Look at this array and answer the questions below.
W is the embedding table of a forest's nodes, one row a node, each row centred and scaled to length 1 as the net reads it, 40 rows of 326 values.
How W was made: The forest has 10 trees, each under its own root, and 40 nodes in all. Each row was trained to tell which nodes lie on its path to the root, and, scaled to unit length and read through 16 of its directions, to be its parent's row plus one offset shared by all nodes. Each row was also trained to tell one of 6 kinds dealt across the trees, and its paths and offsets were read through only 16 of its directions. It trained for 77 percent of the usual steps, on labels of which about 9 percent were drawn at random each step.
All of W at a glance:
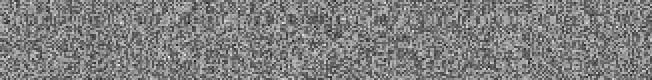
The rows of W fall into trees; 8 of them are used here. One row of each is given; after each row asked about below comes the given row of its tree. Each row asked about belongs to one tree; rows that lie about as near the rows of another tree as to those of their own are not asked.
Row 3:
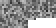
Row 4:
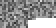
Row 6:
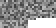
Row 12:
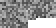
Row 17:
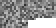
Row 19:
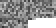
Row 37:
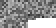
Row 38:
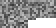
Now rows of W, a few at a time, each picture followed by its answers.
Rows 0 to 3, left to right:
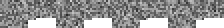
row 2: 17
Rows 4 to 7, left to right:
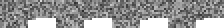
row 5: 3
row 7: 37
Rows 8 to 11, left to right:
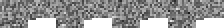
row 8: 12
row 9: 17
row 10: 12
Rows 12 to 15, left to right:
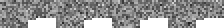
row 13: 38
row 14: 3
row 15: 38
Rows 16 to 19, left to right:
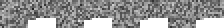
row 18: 17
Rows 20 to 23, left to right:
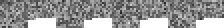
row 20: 4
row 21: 12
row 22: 6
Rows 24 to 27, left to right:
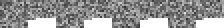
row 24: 4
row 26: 19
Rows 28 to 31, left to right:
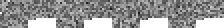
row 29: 3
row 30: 6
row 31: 6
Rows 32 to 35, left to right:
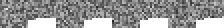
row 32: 17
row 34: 38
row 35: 6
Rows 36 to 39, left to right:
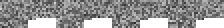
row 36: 19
